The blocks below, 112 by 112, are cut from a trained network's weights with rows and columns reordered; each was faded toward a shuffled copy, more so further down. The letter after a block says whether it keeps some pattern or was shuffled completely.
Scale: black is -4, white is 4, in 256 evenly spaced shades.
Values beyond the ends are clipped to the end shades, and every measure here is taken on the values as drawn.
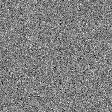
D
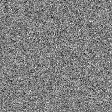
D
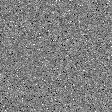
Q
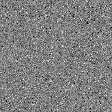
D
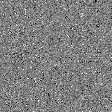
D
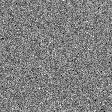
Q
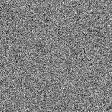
D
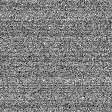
D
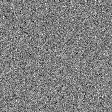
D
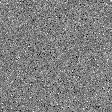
Q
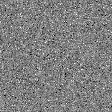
D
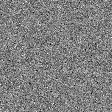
Q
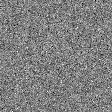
Q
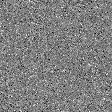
Q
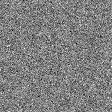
Q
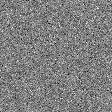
Q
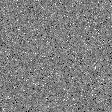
Q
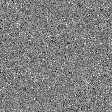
Q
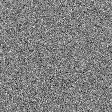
Q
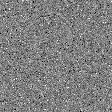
D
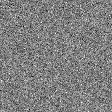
Q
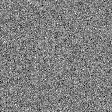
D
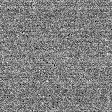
D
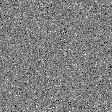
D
